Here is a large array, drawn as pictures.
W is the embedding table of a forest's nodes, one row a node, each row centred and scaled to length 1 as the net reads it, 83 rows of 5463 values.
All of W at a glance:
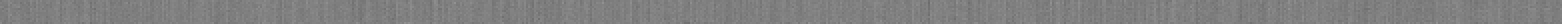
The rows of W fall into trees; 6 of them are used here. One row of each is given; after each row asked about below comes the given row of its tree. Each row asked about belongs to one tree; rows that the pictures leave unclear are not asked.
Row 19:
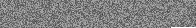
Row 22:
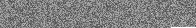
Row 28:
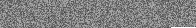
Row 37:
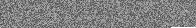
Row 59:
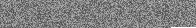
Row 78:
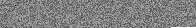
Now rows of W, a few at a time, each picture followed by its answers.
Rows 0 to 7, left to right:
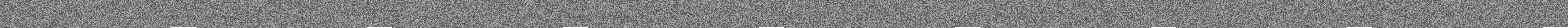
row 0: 78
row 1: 28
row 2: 78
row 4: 19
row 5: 28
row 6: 78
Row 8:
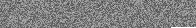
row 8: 78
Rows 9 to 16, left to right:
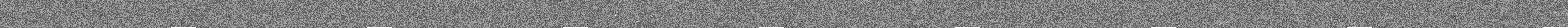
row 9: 19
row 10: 78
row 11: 28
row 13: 78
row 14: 19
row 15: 37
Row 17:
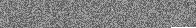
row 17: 22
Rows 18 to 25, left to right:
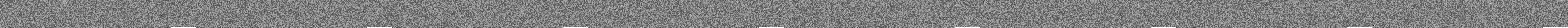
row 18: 28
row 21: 19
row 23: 19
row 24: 37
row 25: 19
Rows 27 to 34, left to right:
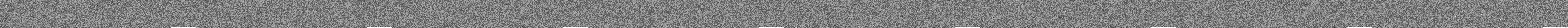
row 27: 78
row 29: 78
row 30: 28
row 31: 28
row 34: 28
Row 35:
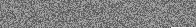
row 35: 19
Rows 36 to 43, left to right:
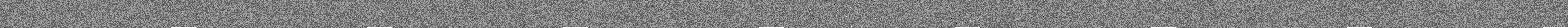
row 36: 78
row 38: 28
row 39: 19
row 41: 22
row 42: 59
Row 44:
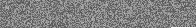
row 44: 78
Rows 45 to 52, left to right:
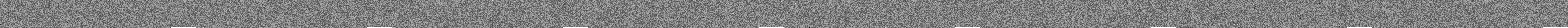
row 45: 19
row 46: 28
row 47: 28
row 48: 22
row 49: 28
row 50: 78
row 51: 59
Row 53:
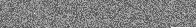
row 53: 78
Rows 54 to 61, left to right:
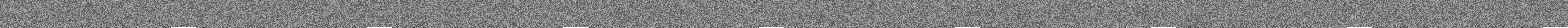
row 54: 19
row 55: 78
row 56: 22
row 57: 19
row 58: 19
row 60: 22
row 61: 28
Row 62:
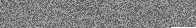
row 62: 37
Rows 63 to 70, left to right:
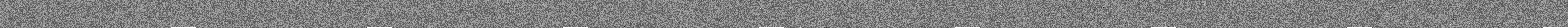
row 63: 22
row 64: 19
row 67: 78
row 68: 22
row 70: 78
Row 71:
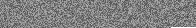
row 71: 78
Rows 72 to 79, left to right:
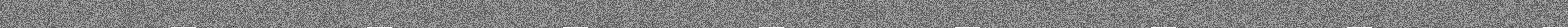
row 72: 28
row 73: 28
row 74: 19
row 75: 22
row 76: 19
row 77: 37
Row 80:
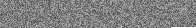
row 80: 19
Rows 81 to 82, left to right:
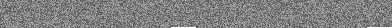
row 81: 37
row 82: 37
